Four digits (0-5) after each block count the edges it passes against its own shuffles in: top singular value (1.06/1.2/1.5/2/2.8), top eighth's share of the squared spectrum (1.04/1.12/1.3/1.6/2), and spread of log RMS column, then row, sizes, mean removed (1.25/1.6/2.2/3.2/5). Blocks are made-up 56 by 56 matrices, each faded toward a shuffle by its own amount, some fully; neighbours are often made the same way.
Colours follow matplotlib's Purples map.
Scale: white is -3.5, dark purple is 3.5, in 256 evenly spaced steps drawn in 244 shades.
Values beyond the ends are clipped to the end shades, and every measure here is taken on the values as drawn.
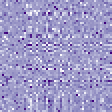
4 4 2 2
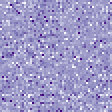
3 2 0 1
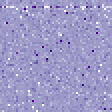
3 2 0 0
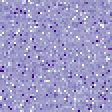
0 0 0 0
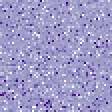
1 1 0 0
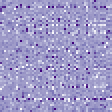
4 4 2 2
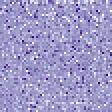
3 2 0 1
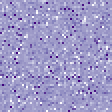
3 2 0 1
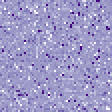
0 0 0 0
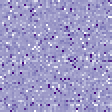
2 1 0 0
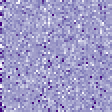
2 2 2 0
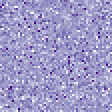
0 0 0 0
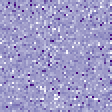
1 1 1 0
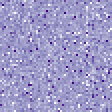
1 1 1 0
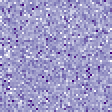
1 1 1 0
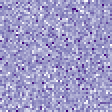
1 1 0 0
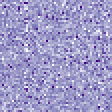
3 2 1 0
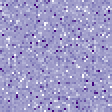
0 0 0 0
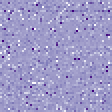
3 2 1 1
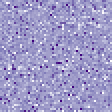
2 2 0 0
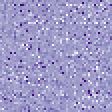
2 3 1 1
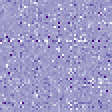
3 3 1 2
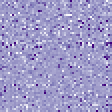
3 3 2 2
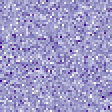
0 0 0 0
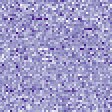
1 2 0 2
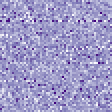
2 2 0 2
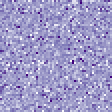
1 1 0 1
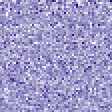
1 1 0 2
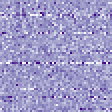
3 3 0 3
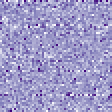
1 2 0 2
